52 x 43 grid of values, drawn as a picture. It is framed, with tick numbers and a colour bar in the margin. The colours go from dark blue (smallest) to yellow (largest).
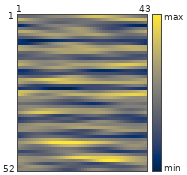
Overall the values sit about 50% of the way up the scale. No overall slope runs across the table. Stripes running across repeat 10 times from top to bottom. Streaks run across, left to right.
